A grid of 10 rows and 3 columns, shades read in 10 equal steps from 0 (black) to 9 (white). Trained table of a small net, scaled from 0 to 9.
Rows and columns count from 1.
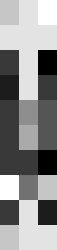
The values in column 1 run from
1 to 9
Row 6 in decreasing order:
6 3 2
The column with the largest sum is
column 2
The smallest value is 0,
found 2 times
